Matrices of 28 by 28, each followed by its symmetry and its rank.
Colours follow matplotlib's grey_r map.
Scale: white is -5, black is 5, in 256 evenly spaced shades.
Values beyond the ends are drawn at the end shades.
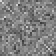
symmetric, full rank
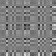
symmetric, rank one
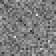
symmetric, full rank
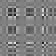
symmetric, rank one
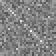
symmetric, full rank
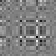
symmetric, rank two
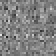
neither, rank five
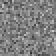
antisymmetric, full rank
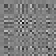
symmetric, rank two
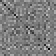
symmetric, rank five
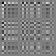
symmetric, rank one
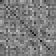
symmetric, rank five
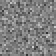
antisymmetric, full rank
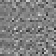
neither, rank five
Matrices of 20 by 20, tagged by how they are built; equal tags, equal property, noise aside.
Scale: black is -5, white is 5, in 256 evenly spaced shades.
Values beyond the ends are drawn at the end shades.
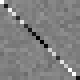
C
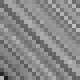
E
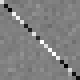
C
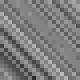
E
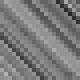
E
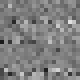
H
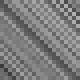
E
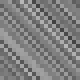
E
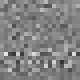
H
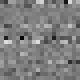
H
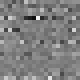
H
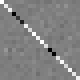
C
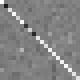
C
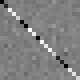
C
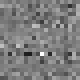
H
